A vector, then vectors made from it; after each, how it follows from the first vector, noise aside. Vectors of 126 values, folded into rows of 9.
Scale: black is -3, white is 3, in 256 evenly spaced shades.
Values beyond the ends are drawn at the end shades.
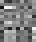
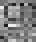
wrapped around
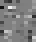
partly zeroed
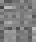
shrunk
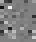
partly zeroed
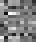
wrapped around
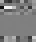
partly zeroed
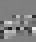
partly zeroed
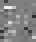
partly zeroed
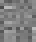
shrunk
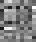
wrapped around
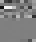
partly zeroed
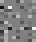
partly zeroed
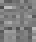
shrunk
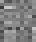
shrunk
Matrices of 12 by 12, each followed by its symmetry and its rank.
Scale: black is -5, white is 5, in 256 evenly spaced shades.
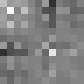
symmetric, rank two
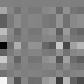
neither, rank one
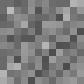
symmetric, full rank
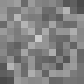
symmetric, full rank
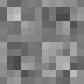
symmetric, rank two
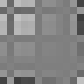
symmetric, rank one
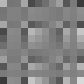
symmetric, rank one
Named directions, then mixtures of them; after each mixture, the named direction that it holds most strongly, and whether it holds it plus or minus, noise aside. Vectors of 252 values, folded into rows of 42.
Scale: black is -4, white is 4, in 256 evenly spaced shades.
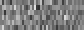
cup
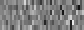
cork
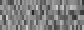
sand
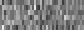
cup, plus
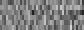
sand, plus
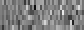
cork, minus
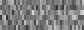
sand, minus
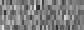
cup, plus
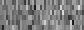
cork, minus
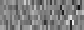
cork, plus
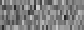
cup, minus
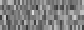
sand, minus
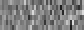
cork, plus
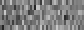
cup, minus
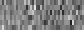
cork, plus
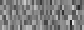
cork, plus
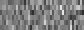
cork, minus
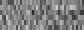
sand, plus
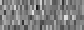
cup, plus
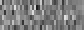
cup, plus
